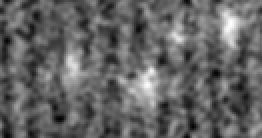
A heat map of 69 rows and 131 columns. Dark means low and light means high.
Ninth with the highest average: top right. Lone odd cells: none. Stripes: upright, repeating 10 times. Average level on the scale: 40%. Mirror symmetry: none. Bumps: four.
